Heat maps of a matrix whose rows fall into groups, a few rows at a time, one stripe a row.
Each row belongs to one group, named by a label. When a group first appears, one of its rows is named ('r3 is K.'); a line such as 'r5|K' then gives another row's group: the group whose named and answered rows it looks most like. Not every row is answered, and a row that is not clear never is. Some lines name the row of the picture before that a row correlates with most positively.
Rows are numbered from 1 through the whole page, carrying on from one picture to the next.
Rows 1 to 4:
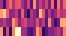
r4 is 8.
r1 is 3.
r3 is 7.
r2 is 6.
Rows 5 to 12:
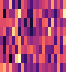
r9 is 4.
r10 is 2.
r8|7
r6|8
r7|3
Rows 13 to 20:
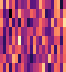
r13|2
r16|2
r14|2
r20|2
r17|2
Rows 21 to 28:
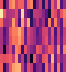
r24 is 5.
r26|4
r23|7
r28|5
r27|3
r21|5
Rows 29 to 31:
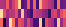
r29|3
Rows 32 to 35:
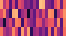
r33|7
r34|4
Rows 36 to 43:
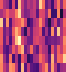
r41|5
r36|2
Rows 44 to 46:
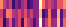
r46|4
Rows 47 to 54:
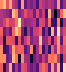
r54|4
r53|7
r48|7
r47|6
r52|5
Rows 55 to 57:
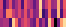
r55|4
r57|7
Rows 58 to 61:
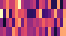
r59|8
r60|4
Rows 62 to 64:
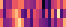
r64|8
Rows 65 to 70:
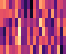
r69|3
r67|2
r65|3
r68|2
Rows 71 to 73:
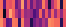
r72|5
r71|2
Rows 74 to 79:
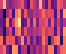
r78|2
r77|4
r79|7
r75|4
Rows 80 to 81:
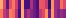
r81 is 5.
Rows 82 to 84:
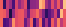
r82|4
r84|5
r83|8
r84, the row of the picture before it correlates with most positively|80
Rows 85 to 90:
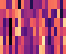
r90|2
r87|2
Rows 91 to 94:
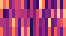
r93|7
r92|4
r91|6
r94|7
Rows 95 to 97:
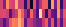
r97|5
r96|6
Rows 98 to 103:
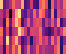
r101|8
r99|3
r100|3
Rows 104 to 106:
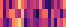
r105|5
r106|5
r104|8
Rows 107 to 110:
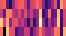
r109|6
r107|8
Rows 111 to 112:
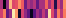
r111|5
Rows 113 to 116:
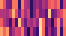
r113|7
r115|2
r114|7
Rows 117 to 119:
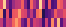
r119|3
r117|6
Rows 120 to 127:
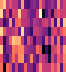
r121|8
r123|8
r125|8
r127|4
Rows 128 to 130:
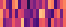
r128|7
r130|5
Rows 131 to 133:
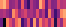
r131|6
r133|3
